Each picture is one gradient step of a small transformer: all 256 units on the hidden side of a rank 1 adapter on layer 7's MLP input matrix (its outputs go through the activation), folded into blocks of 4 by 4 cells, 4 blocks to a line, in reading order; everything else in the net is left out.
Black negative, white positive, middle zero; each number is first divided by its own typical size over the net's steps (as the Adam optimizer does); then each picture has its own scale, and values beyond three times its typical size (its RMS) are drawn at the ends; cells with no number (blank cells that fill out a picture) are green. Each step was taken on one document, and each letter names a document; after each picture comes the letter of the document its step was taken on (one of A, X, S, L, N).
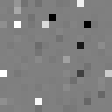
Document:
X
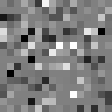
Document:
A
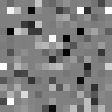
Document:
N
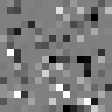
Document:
N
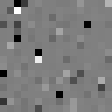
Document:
X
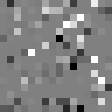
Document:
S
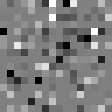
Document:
A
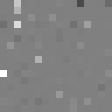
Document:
X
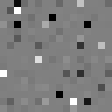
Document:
X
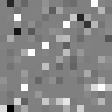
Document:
S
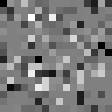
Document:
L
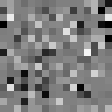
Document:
L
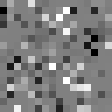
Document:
L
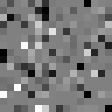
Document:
L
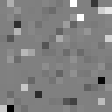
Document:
S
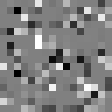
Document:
N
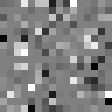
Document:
A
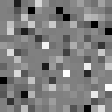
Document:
N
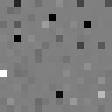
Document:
X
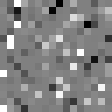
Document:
S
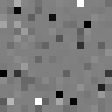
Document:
X
